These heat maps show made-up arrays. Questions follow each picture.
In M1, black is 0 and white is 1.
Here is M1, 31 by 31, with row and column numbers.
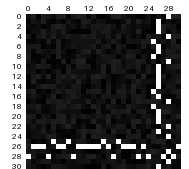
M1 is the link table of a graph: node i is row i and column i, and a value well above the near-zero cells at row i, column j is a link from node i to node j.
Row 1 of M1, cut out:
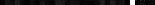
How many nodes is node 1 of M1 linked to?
1
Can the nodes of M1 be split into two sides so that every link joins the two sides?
yes
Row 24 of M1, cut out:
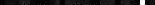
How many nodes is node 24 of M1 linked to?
1
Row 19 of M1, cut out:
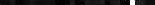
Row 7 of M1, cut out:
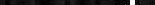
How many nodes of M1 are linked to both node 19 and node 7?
1
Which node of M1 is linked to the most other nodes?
node 26
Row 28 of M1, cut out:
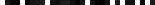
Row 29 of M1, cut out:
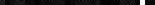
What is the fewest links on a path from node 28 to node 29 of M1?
1
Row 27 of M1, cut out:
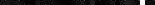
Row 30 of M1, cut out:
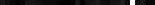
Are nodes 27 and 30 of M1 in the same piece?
no
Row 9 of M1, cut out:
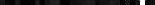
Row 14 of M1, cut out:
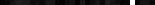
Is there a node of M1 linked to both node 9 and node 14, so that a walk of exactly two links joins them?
no
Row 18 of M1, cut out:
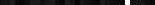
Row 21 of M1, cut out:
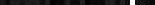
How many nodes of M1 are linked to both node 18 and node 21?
0
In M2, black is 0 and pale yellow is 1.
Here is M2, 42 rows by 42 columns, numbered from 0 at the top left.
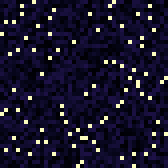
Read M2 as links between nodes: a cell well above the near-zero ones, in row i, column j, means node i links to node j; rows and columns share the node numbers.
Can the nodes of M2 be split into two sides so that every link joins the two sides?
yes
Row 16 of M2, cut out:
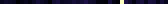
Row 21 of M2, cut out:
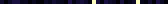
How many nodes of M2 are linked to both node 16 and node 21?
0
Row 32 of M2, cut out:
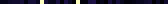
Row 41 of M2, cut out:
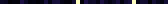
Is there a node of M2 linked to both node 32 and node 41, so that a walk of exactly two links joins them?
yes
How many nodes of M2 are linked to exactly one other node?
10
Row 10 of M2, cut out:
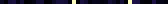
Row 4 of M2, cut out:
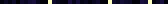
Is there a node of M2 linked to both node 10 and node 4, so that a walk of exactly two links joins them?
no
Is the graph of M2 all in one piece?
yes
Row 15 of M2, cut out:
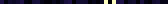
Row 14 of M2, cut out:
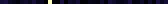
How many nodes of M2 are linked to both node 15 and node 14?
0
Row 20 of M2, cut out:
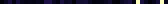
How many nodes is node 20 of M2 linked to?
2
